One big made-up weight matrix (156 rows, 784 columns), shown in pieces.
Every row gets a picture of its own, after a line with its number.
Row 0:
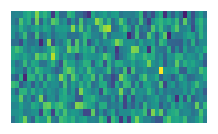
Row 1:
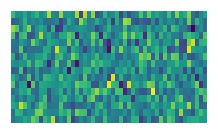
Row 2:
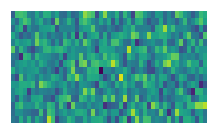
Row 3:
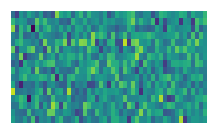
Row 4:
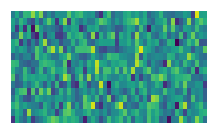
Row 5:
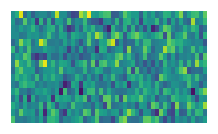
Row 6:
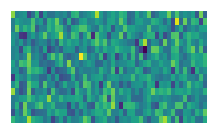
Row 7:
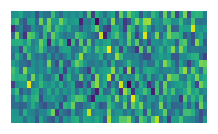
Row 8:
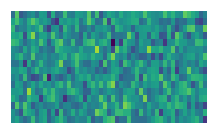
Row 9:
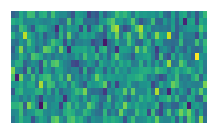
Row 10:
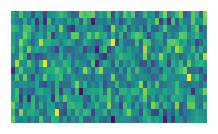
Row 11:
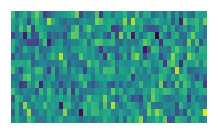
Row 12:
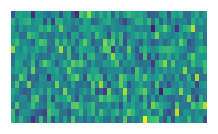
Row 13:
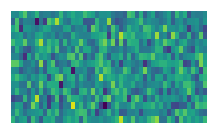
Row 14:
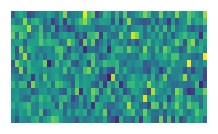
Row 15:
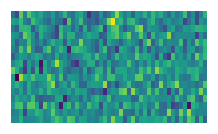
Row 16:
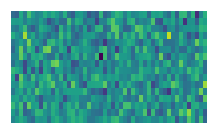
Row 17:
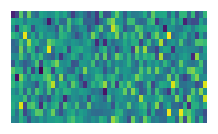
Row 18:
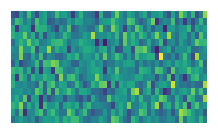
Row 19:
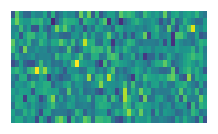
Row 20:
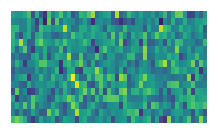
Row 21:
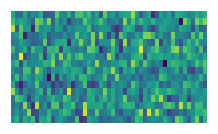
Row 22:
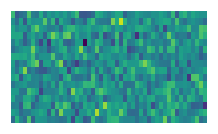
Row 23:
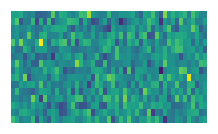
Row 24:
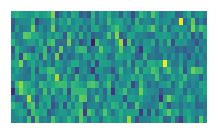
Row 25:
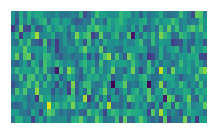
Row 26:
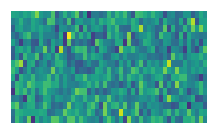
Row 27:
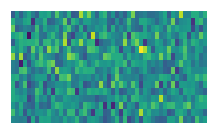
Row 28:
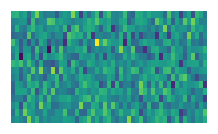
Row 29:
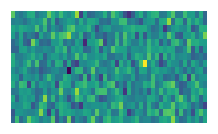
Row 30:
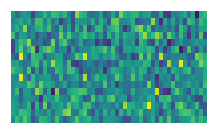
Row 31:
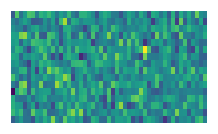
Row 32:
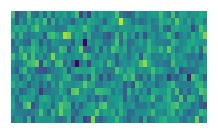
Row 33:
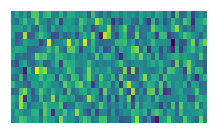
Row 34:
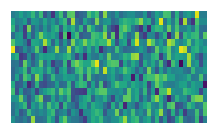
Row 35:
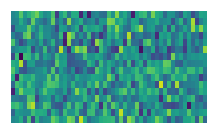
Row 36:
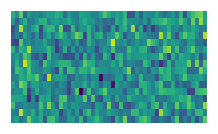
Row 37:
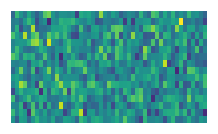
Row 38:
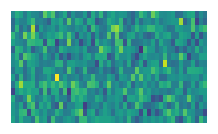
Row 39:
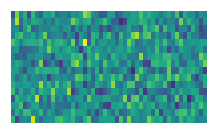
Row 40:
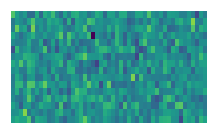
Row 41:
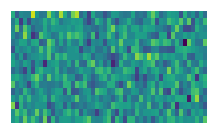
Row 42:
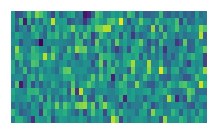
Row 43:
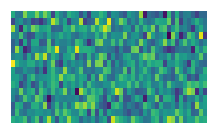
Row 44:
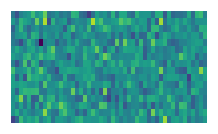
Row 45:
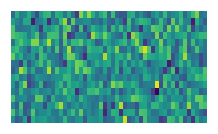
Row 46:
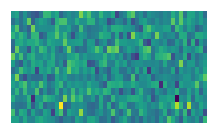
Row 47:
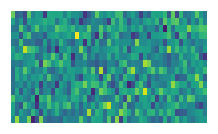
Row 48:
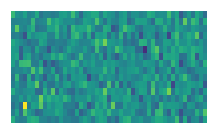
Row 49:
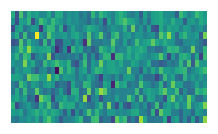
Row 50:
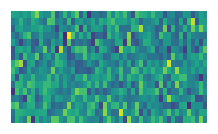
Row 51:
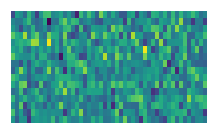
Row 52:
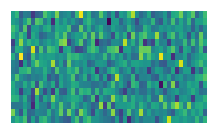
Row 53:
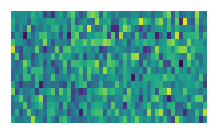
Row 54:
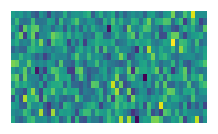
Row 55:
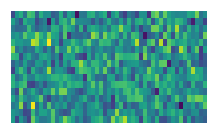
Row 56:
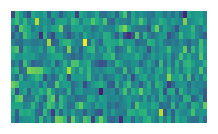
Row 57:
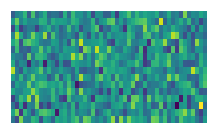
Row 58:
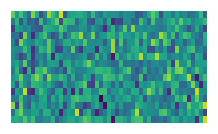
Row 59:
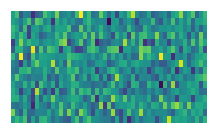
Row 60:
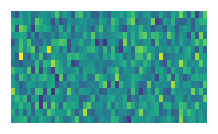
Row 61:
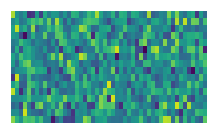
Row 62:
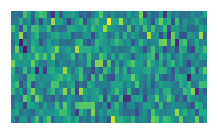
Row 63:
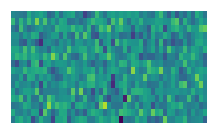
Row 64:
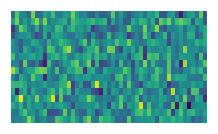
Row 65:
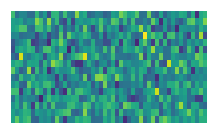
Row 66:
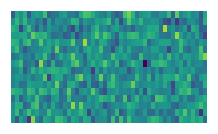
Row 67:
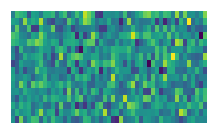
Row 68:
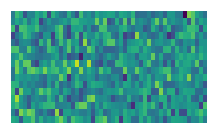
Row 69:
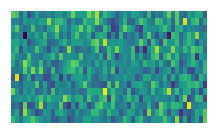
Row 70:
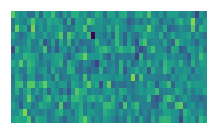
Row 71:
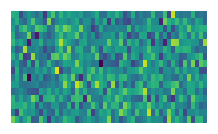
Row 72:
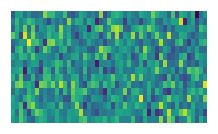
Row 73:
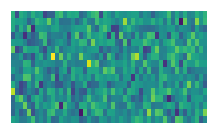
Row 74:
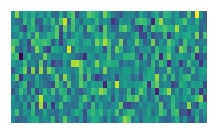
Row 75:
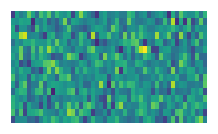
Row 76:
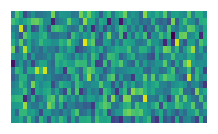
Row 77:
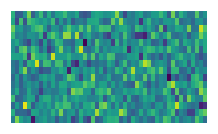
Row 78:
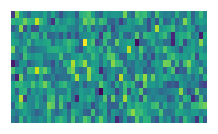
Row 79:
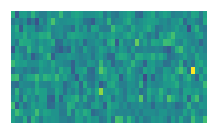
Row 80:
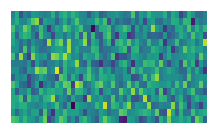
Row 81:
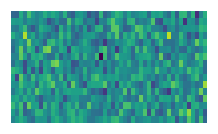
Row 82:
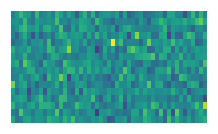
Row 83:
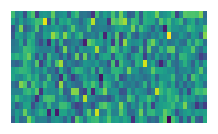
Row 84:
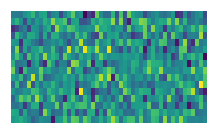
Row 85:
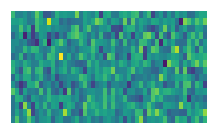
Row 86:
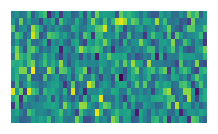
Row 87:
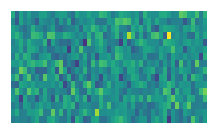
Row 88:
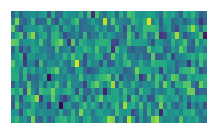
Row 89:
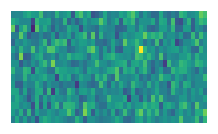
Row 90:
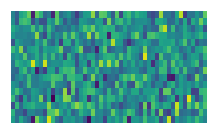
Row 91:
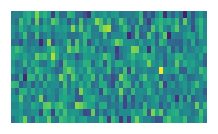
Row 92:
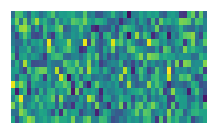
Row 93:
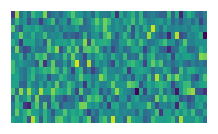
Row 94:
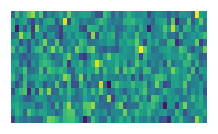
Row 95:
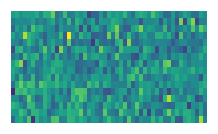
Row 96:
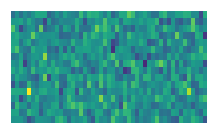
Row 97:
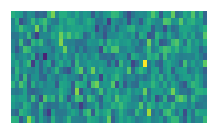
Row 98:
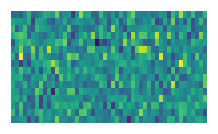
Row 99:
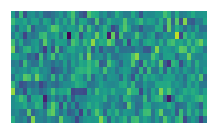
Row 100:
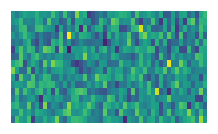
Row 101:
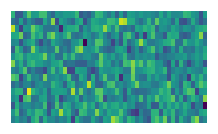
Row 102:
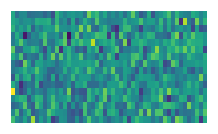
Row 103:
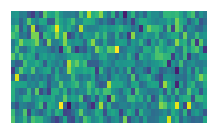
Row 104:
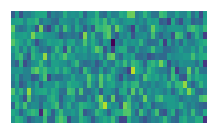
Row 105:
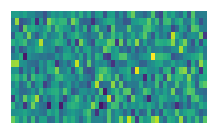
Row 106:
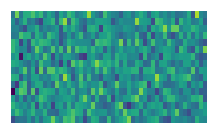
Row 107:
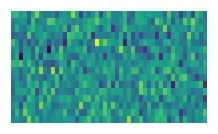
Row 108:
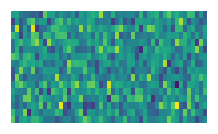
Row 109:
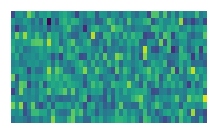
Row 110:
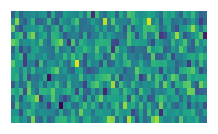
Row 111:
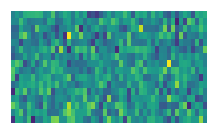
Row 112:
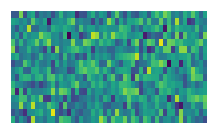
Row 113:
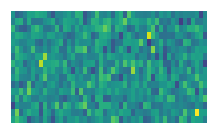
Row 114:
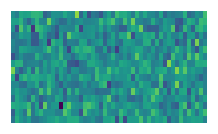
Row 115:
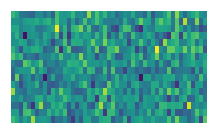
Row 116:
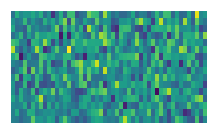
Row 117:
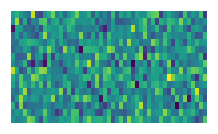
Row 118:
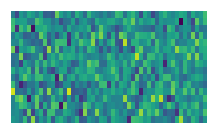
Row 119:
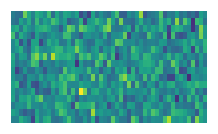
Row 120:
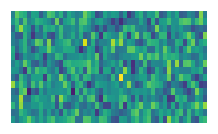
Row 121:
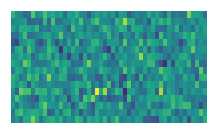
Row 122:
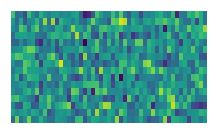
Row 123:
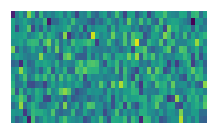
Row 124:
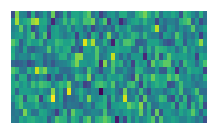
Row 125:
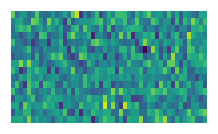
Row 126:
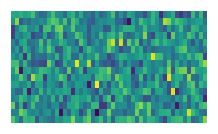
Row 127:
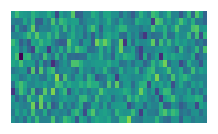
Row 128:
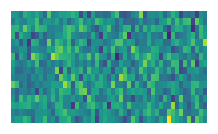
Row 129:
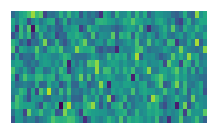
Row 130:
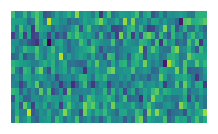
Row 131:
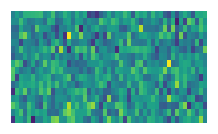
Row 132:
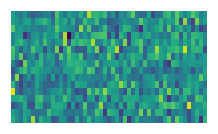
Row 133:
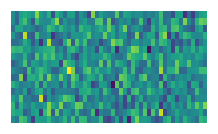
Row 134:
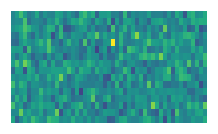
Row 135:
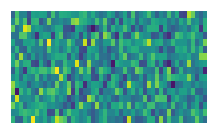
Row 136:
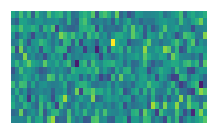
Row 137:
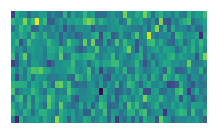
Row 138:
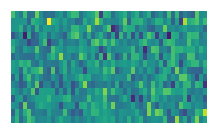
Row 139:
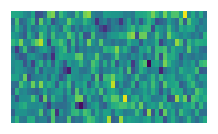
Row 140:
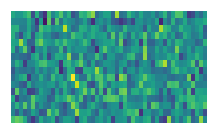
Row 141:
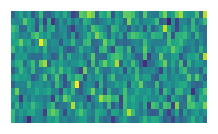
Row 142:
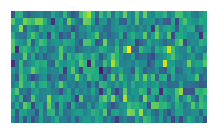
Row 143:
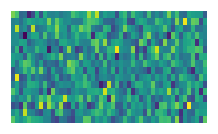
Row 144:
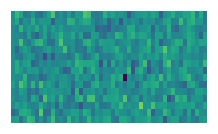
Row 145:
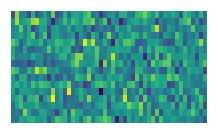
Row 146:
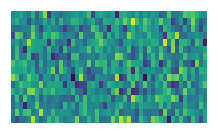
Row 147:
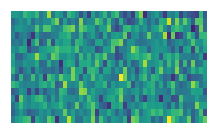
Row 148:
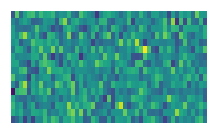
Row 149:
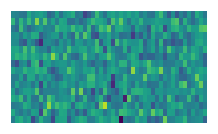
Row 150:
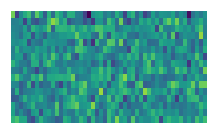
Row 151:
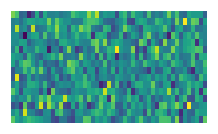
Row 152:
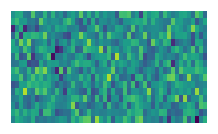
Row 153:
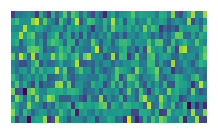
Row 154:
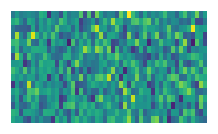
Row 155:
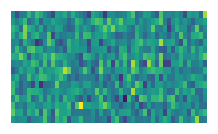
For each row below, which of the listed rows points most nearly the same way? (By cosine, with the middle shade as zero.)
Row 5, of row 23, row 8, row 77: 23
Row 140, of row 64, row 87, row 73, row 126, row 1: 126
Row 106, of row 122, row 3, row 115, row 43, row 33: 43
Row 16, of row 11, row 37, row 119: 37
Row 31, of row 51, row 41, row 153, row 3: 51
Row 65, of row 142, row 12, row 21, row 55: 21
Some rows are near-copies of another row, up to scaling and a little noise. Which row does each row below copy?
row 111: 131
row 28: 107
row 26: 50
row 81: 16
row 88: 110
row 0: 91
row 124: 145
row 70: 40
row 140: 20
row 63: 149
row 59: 52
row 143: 151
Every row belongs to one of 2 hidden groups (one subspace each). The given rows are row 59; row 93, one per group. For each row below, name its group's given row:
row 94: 59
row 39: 93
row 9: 59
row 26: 59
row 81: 59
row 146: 93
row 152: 93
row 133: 93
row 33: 93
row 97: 93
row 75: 59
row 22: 93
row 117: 93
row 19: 93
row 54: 93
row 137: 93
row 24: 59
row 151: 59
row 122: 93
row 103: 59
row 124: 93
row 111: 59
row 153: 93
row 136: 93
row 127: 59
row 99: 59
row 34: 59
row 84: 93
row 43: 93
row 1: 93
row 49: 93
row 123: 59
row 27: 59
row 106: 59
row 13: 93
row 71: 93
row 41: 93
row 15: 59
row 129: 59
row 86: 93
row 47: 93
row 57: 93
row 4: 59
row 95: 59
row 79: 93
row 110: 93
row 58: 93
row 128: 93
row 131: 59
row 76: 93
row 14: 93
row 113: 93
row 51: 59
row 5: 93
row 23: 93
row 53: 59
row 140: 93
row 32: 93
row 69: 59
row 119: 93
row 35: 59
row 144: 93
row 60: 59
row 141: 93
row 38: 59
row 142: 93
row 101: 93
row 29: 93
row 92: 93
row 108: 59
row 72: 59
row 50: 59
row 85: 59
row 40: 59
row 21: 59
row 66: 93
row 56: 93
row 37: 59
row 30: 59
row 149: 93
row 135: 93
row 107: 59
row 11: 59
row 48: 59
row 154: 93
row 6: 59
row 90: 93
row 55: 59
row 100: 59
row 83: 93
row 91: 93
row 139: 93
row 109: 59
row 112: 59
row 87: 93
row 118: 59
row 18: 59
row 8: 93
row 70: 59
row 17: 59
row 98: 59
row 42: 93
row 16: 59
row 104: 93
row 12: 93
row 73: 59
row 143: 59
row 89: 59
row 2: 93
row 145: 93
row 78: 93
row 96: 93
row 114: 59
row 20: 93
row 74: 59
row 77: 93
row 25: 93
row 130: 59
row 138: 59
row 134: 93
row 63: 93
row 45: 59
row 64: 93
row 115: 59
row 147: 93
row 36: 93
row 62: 93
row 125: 59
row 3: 59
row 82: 93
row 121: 93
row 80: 93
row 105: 93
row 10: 93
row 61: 59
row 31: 59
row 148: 59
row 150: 93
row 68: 93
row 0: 93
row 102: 59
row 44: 93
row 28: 59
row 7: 93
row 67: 93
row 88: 93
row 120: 93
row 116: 59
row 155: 93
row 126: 93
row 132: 59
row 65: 59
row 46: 59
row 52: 59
